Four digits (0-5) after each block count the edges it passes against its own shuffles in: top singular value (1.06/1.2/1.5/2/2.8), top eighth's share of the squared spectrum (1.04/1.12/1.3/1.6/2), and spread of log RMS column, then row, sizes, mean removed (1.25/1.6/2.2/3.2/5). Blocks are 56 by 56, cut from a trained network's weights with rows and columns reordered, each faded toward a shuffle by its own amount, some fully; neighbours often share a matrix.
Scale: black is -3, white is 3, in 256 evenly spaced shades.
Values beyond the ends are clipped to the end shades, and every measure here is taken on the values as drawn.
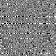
4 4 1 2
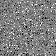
2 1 0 0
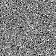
0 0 0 0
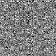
3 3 1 2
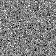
1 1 0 0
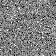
1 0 0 0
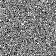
0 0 0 0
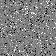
0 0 0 0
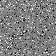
1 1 0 0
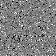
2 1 0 1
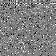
3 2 0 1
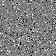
1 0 0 0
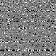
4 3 0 3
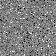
1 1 0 0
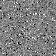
1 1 0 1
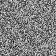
0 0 0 0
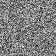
0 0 0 0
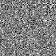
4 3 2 2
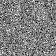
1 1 0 0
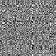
4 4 2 2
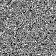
2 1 0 0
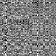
4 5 2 2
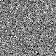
1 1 0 0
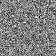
2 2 0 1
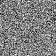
2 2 0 0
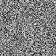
3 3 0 0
